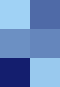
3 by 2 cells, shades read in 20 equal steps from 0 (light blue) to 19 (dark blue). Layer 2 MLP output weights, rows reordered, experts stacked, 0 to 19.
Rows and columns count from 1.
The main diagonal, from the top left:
0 8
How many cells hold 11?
1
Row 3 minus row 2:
12 -7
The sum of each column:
26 20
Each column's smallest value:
0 1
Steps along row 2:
up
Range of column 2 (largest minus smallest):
10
